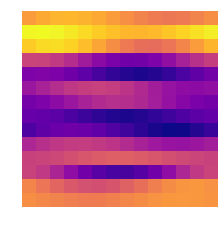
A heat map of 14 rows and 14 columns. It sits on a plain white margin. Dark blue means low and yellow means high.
The grain runs across in streaks. The ninth with the highest average is the top left. The middle right is the ninth with the lowest average.
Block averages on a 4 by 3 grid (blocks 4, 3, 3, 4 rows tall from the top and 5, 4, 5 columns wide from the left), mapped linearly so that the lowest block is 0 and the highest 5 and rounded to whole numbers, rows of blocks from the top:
544 | 111 | 100 | 333
